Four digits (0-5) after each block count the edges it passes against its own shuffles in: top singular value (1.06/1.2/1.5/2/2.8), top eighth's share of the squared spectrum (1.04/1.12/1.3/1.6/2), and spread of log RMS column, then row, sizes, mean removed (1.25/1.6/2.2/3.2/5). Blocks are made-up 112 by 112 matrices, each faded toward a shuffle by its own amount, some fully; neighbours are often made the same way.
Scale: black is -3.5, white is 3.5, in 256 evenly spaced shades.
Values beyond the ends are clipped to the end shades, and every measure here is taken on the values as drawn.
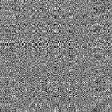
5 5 3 3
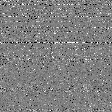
3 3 0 3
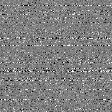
2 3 0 4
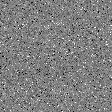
0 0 0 0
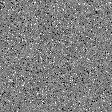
0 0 0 0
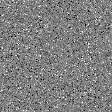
0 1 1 0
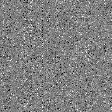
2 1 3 0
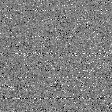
2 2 0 3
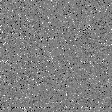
2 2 1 1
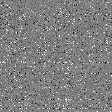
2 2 2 2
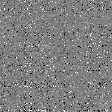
2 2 2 2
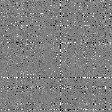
3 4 3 3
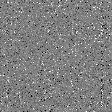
2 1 1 1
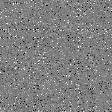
2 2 1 1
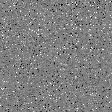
1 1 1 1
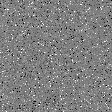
0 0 0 0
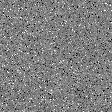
0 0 0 0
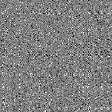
4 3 3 2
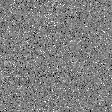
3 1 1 0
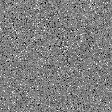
3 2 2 0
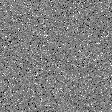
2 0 0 0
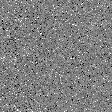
2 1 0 0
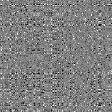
5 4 3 3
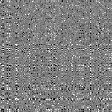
5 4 3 3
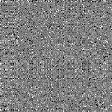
4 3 3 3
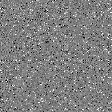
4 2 1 1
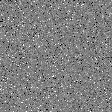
2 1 0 0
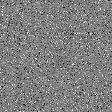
3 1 0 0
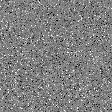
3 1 0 0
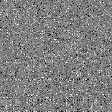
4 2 1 1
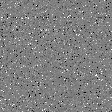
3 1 0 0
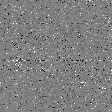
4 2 0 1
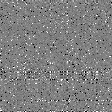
4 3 1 2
